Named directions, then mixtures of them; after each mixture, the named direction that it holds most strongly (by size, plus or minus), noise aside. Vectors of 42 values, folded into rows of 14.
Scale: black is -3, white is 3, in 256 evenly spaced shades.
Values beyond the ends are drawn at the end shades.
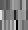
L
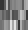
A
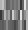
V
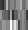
A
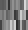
A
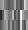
V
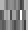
V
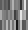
L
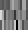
L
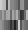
A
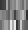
A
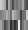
A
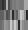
A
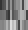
A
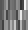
A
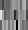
L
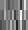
V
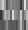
V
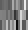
L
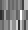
A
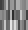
A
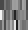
L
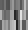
L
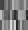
L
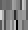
L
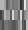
V
